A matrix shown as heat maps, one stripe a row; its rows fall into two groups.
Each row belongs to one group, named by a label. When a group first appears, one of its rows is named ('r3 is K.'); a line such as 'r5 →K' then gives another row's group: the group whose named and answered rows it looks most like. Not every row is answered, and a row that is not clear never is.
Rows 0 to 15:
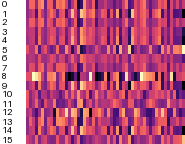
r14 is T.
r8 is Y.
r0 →Y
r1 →T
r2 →Y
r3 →T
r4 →T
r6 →T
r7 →Y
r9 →T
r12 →Y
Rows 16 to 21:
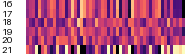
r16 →T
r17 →T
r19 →T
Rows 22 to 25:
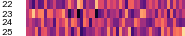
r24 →Y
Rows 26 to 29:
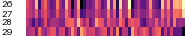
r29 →T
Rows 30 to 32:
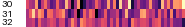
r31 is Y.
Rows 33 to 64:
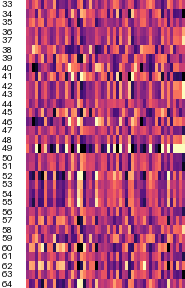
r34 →T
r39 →Y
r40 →Y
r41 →T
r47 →T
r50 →T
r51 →T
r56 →T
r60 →Y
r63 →T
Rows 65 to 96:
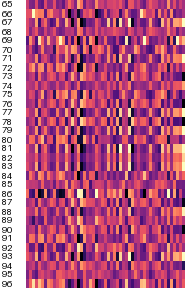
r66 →Y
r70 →Y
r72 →Y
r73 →T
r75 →Y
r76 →T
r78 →T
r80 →Y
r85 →Y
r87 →T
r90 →T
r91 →Y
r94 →T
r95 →Y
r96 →Y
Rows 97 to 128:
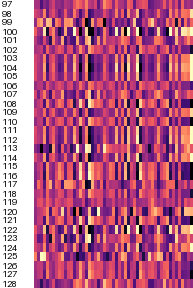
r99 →Y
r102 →T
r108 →T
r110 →T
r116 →T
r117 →Y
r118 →T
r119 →Y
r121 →T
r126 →T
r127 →T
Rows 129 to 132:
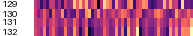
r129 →Y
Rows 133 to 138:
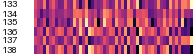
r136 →T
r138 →T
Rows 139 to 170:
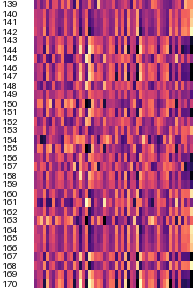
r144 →T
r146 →T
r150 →Y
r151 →T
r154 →Y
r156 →T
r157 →Y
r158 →T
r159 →T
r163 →Y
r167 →T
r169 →T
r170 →T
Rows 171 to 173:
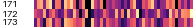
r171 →Y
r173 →Y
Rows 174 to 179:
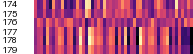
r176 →Y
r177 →T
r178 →T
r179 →T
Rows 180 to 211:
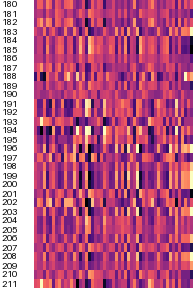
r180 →Y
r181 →T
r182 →Y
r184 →T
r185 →T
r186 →T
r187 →Y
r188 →Y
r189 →T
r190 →Y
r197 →Y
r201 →T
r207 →T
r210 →T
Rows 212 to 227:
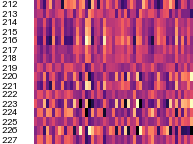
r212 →Y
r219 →Y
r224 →Y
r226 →T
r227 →Y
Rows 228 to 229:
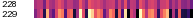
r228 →T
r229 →T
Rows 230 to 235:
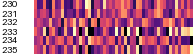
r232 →Y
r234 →T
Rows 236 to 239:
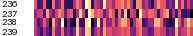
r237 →T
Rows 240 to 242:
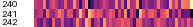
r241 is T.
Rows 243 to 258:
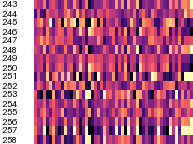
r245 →Y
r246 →T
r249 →T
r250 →T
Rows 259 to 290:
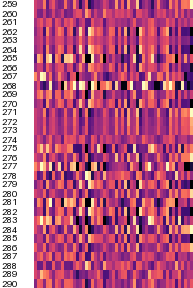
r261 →Y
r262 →T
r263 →T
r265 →Y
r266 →T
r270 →T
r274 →Y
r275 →Y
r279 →T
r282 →T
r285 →T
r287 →Y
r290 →Y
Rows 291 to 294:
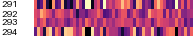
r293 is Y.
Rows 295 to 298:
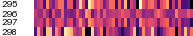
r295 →T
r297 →T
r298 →Y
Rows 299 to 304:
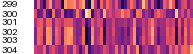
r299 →Y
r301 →Y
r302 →Y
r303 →Y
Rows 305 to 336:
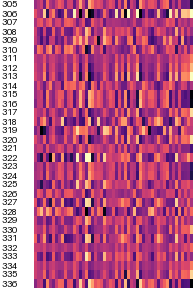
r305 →T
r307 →Y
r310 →Y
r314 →Y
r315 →T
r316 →T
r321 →T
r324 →T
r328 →Y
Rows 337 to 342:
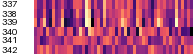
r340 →T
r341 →Y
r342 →Y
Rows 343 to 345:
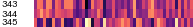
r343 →Y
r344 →Y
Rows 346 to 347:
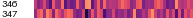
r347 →Y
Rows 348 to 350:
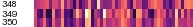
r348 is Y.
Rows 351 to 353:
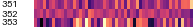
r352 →T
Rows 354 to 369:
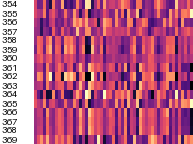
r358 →Y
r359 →Y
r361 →T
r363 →T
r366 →T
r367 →T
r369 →Y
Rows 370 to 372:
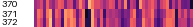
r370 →T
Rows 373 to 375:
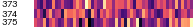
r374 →Y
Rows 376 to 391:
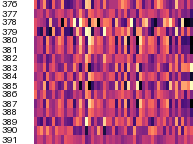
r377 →T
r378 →Y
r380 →T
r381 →T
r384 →T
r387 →T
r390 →Y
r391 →Y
